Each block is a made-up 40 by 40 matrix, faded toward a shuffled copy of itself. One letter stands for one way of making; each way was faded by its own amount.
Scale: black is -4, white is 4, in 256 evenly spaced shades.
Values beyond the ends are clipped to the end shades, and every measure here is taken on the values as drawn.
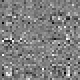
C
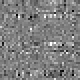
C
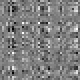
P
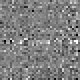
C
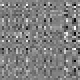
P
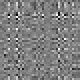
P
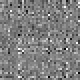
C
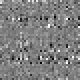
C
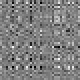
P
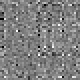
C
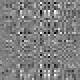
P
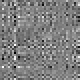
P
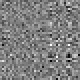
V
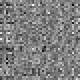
V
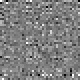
C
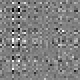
P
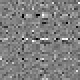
C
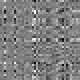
P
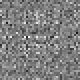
V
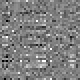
C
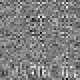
V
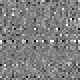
C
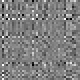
P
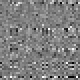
C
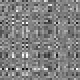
P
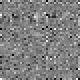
C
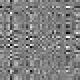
P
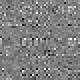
C
